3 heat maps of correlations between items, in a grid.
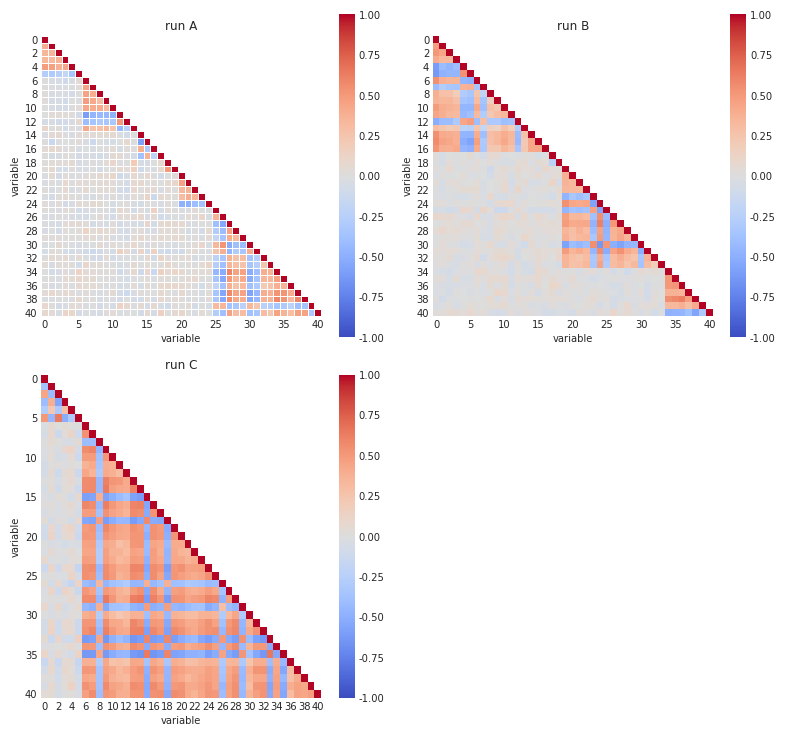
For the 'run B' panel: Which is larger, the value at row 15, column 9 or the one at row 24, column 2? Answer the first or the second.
the first
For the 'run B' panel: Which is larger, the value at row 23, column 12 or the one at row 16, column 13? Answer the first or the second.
the second
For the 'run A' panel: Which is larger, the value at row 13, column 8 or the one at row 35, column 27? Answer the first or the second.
the second
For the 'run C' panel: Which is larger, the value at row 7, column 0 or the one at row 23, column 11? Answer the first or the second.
the second
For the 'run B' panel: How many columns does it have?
41
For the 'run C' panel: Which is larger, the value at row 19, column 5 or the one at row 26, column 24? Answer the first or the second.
the first
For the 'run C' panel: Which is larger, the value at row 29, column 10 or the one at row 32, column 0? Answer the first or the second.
the second
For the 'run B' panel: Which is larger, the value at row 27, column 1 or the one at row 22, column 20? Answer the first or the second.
the second
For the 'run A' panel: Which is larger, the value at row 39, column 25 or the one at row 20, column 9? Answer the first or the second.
the first
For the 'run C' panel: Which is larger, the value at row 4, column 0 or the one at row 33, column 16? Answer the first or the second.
the first
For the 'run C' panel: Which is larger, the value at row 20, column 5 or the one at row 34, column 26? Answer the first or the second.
the first
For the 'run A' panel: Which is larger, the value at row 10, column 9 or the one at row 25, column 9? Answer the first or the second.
the first
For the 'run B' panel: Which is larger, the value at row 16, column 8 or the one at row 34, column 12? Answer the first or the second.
the first
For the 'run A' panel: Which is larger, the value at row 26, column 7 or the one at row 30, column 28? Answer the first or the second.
the first
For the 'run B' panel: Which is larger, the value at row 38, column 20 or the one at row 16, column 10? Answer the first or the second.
the second
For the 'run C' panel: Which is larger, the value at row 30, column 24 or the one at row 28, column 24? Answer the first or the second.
the second
